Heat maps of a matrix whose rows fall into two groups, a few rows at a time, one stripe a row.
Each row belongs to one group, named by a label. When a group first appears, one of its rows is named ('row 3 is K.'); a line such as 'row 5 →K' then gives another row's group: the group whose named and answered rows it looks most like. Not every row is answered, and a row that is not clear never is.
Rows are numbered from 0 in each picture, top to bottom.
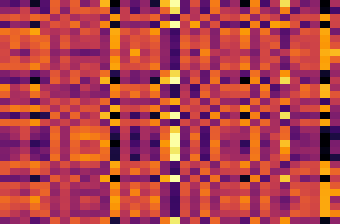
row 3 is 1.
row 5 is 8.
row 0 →1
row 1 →1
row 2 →8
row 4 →8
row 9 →8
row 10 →1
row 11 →1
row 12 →8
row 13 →8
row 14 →1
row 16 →1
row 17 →8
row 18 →1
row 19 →1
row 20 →1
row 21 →1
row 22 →1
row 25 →1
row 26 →8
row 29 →8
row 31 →1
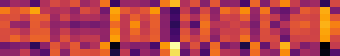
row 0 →1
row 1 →8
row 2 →8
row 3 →8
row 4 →8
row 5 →8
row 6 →1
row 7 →1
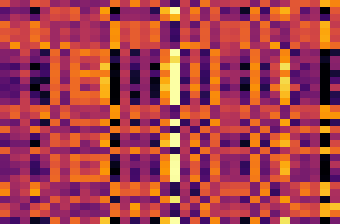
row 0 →8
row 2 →1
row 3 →8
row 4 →8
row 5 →8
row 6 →8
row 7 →1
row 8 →1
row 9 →1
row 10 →1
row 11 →1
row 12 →1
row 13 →1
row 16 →8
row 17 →1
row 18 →8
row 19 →1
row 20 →1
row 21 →8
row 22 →1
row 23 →1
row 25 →1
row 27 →8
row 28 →1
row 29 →8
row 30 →8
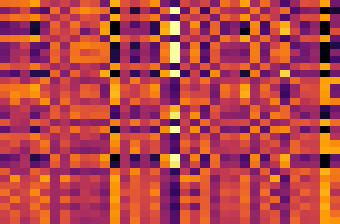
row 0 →8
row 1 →1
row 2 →8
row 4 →1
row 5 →8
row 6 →1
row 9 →8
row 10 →1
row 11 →8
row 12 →8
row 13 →8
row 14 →8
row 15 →1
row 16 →1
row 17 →8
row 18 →1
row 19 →8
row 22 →1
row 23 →1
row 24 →8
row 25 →8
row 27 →8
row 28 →8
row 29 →8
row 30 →8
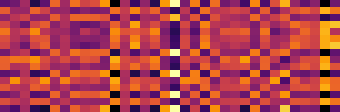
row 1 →8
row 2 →1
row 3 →8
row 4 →8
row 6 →8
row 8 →8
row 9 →8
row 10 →1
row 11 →8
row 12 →8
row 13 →1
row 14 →8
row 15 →1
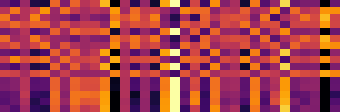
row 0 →1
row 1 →8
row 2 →8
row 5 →8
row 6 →8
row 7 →1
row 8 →8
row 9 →1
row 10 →8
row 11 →1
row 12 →1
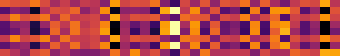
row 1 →1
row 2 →8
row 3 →1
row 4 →1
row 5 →8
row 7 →8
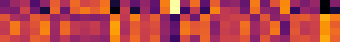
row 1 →1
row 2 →8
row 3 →8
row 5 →8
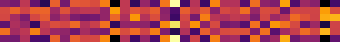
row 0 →1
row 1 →8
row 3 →1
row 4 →8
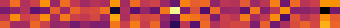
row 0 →8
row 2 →8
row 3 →8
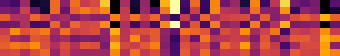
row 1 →1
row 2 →8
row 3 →1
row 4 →8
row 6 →8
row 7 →8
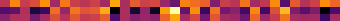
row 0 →8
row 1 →1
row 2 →1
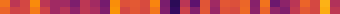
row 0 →8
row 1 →8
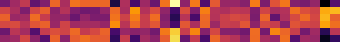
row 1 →8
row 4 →1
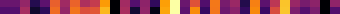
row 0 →1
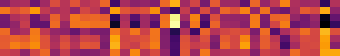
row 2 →1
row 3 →1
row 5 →8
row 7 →8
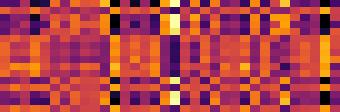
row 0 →1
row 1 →8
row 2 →1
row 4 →1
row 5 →8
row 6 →8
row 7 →8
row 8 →8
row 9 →8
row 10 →8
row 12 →8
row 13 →1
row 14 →1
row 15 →8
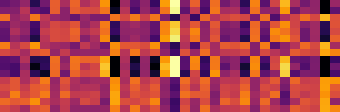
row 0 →1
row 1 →1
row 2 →8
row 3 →1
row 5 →1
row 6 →8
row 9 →1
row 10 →1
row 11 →8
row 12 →8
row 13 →8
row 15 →8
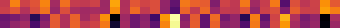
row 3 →1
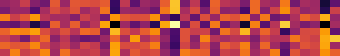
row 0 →1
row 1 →1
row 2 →8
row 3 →1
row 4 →8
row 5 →8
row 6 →8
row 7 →8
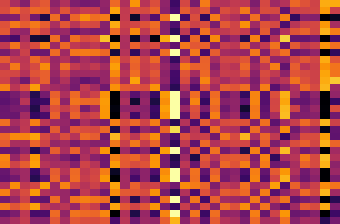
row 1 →8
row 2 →1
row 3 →8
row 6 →8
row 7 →1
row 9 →8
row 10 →8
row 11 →8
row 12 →8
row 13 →1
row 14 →1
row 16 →1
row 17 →8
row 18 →1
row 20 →8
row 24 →1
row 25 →1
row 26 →8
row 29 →8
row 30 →1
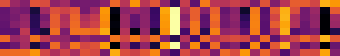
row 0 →8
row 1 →1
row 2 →1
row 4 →1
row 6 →1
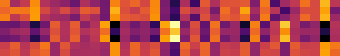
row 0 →8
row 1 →8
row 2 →8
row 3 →1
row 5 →1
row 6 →8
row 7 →8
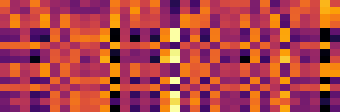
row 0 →8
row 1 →8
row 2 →8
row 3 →8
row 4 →1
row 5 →1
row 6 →8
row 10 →8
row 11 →1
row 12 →8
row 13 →1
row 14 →1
